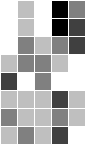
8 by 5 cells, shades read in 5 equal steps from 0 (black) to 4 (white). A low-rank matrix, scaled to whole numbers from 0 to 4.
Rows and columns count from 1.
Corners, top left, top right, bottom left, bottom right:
4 2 3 4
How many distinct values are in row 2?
4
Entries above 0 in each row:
4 4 5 5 5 5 5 5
